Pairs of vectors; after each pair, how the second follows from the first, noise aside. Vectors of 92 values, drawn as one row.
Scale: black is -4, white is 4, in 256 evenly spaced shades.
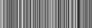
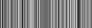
sign-scrambled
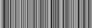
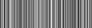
sign-scrambled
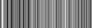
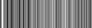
copied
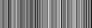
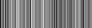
reversed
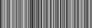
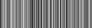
copied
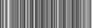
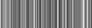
reversed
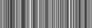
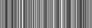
reversed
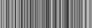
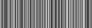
sign-scrambled
